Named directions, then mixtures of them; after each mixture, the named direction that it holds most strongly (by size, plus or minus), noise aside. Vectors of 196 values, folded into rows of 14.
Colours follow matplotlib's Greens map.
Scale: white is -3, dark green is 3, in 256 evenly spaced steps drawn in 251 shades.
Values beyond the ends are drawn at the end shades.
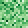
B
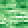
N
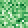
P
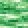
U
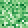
P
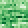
N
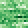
N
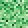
B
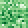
P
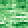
N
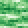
U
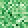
P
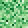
B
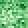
P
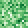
P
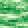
U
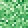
B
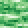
U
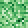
P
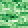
U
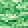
U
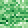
N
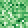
P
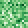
P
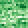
N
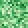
P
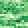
U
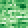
N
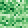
B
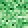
B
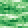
U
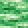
U
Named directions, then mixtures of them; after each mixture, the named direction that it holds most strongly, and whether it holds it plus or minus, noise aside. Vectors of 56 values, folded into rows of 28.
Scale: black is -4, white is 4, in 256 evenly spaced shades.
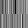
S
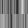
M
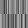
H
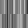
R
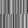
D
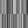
R, plus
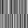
D, minus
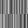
D, minus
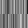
D, plus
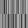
H, plus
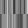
R, minus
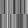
R, minus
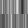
M, minus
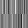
S, minus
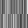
D, minus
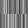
H, minus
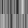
M, plus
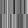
R, minus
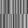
D, plus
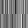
S, plus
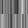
M, plus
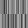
H, plus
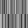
H, plus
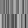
H, plus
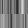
M, plus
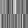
S, minus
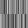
H, plus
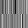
S, plus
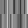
R, minus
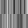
R, minus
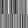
S, plus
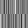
H, plus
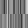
R, minus
